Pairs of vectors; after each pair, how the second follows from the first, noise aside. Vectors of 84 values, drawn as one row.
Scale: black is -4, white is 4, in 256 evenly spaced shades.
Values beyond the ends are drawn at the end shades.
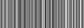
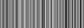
negated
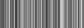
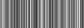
shuffled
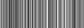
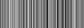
negated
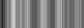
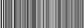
sign-scrambled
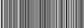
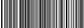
scaled up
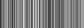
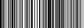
scaled up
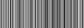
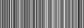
negated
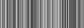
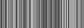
negated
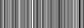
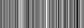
shuffled
